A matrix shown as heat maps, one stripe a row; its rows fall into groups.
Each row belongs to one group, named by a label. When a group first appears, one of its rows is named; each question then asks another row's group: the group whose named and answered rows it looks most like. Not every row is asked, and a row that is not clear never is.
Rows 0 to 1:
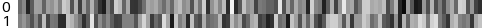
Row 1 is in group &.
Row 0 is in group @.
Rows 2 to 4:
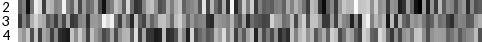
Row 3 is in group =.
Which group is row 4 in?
&
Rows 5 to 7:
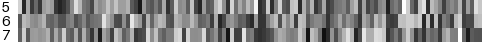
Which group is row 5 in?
&
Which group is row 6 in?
=
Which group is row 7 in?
@
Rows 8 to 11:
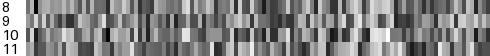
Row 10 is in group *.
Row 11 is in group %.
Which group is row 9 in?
&
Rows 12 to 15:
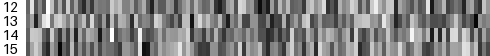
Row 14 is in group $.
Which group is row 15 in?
$
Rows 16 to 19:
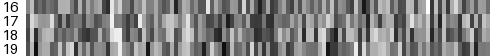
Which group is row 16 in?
*
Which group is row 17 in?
=
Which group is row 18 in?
=
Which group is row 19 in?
*
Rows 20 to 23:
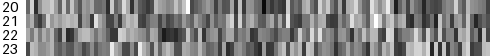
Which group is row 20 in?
@
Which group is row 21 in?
%
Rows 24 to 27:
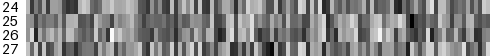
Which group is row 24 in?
&
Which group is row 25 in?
%
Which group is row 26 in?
%
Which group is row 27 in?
&
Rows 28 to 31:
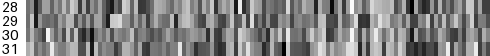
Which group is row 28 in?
@
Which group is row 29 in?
*
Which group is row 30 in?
%
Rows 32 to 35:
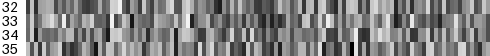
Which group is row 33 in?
@
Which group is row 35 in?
&
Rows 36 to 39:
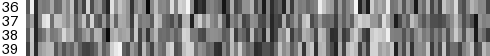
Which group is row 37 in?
@
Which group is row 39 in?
=
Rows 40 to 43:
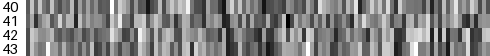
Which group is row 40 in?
$
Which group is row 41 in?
*
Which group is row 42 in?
=
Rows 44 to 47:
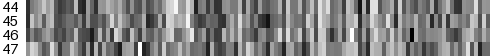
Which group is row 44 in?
=
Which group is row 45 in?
$
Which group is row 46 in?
=
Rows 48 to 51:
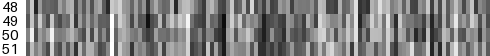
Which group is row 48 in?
*
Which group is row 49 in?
$
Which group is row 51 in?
$
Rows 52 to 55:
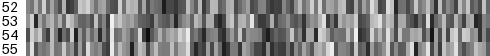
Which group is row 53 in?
%
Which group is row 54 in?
$
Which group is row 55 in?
*
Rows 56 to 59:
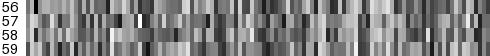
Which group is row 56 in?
@
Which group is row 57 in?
%
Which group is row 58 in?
%
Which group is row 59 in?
$
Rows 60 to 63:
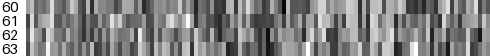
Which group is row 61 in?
=
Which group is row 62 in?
%
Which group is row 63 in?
@
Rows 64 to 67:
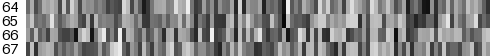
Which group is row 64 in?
@
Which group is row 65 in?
%
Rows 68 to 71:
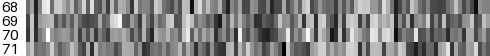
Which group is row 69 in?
=
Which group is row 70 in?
@
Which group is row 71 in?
%
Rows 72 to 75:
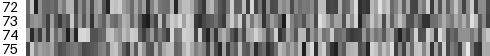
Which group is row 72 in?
*
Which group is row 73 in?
$
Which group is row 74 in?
&
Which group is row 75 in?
=
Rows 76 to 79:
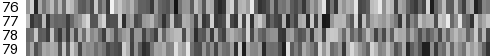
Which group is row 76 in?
%
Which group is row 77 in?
&
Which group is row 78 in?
$
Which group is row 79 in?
@
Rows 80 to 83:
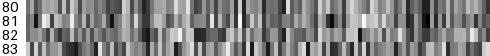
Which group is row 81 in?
@
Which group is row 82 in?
$
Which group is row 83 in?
&
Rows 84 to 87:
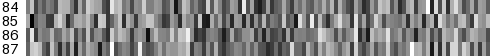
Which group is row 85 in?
&
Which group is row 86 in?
*
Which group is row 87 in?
$
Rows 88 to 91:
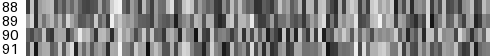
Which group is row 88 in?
=
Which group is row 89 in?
%
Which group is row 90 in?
&
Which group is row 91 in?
*
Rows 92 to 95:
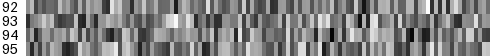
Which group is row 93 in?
=
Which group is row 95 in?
&
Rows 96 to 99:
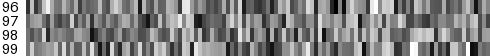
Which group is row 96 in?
=
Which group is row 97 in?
$
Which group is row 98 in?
&
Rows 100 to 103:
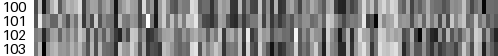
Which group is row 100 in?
*
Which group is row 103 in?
@
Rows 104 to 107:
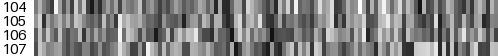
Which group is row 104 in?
%
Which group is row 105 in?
%
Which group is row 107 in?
=
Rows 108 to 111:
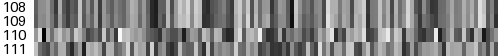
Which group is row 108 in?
$
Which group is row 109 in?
$
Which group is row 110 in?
%
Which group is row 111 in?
&
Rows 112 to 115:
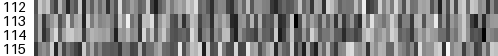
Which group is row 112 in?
$
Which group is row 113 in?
*
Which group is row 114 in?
*
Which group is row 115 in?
&
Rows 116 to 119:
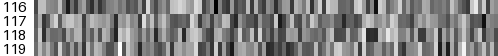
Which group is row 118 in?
*
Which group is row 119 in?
$
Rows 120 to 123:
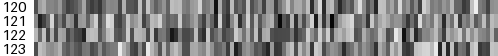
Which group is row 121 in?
&
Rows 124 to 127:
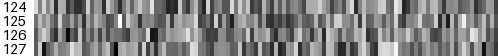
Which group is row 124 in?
&
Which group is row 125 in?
$
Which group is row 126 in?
$
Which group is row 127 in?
*
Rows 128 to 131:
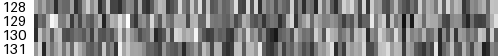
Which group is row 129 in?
=
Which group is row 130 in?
$
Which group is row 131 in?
%
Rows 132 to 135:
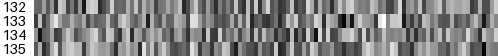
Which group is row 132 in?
&
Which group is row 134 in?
&
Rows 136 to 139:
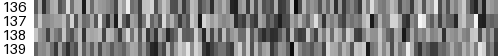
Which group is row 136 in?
*
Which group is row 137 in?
@
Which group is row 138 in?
&
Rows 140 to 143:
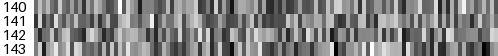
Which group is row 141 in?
*
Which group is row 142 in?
&
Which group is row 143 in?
%
